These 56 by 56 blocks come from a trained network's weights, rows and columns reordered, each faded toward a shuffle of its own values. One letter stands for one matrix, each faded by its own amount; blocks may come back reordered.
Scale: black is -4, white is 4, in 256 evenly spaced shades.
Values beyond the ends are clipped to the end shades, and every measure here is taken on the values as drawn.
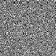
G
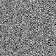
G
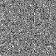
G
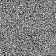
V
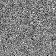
V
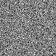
V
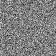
V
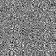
G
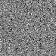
G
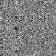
G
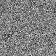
V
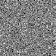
G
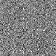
G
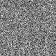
V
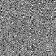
G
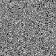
G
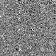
G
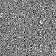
G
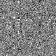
G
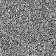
V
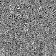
G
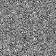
G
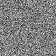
V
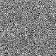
G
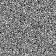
V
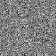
G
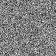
V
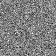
V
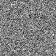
V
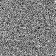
V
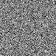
V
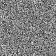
V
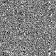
G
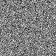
V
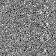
G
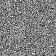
V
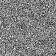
V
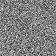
V
